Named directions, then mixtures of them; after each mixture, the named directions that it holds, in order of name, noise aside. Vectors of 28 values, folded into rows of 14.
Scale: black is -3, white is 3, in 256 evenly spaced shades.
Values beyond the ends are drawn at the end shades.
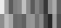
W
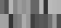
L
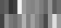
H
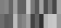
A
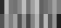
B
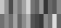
A, W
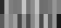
B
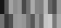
W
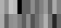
H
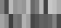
L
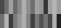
B, L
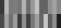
B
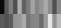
H, W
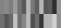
A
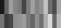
W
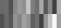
A, H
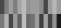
B, L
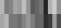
L, W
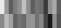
W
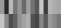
B, L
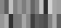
L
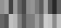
A, L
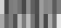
B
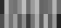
B
